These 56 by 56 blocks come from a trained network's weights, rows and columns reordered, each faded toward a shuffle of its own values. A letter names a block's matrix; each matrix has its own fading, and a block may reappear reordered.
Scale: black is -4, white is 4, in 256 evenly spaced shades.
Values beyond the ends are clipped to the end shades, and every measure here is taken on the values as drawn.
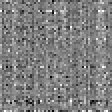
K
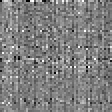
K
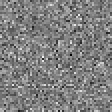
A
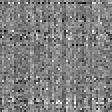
K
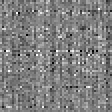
K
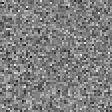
A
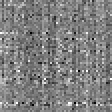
K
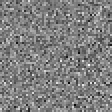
A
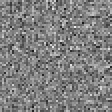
A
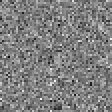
A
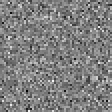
A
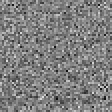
A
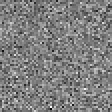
A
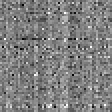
K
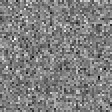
A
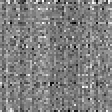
K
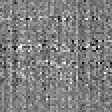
K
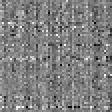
K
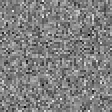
A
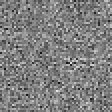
A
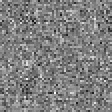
A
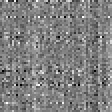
K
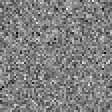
A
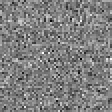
A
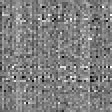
K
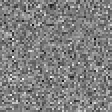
A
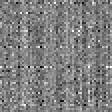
K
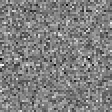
A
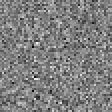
A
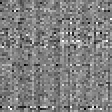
K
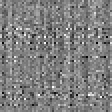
K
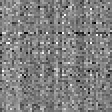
K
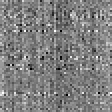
K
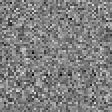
A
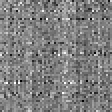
K
